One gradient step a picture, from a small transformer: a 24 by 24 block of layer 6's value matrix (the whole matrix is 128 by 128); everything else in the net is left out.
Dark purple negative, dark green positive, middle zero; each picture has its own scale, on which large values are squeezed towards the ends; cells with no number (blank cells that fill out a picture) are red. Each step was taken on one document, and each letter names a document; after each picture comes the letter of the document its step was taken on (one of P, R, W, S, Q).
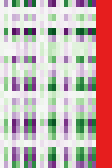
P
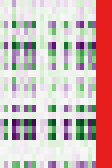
P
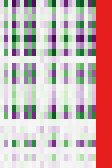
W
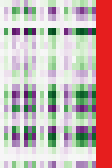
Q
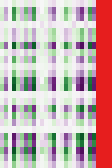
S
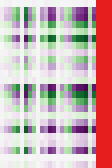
Q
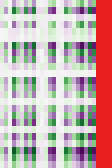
S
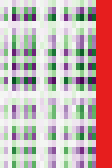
S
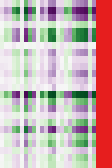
Q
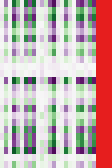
P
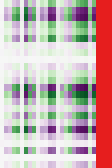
Q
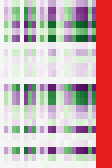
Q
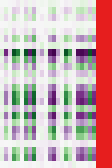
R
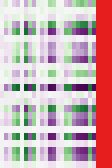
R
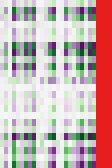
S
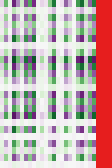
W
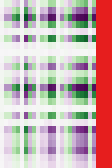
Q
